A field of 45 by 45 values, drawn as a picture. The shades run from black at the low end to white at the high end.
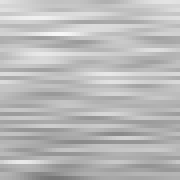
Grain: streaks across. Slope: up to the top. Average level on the scale: 70%.
